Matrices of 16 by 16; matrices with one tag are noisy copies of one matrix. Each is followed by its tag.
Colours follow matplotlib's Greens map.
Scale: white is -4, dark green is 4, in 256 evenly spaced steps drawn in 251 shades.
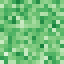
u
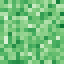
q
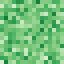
u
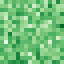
q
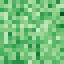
q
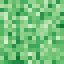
q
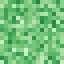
u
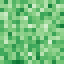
q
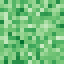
q
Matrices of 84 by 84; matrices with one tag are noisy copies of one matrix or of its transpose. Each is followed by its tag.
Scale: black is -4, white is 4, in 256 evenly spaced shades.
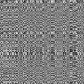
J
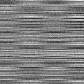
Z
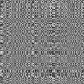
J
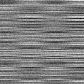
Z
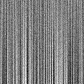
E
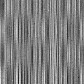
Z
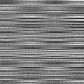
Z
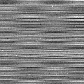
Z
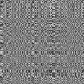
J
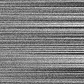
E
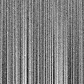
E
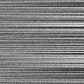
E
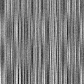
Z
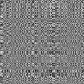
J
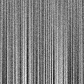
E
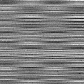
Z
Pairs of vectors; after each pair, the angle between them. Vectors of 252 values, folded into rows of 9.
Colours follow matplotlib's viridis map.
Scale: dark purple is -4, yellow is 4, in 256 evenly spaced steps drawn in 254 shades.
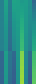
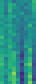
nearly opposite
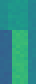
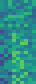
partly aligned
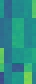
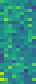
partly opposed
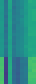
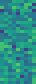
orthogonal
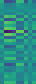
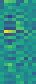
nearly opposite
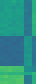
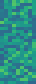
orthogonal
